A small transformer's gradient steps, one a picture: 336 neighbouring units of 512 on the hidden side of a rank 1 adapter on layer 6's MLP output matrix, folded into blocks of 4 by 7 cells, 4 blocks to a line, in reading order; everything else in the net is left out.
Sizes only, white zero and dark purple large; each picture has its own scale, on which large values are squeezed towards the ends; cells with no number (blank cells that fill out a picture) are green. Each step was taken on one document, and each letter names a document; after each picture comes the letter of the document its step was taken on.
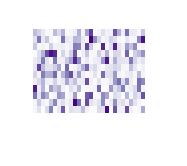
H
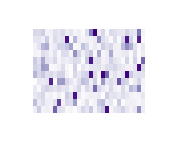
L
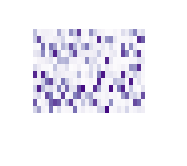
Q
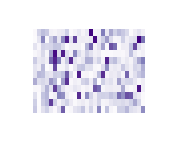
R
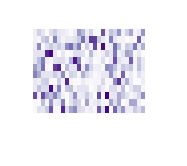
H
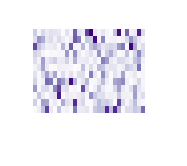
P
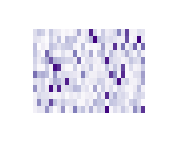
R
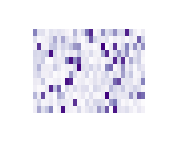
H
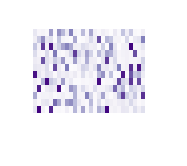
Q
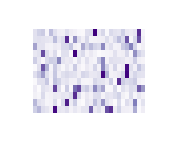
L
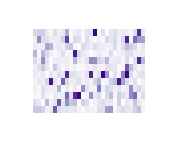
L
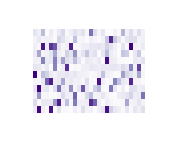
Q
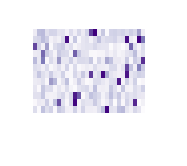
L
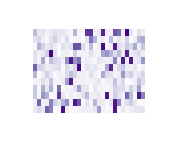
H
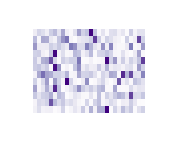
R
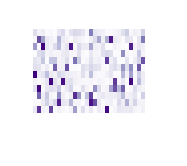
Q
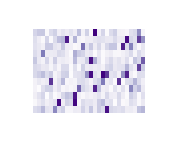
L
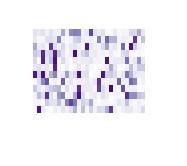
Q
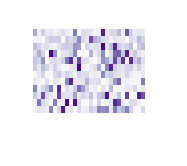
H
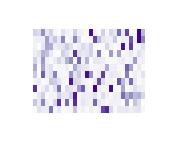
P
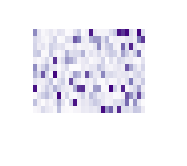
P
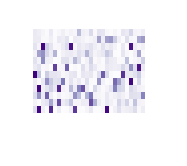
Q
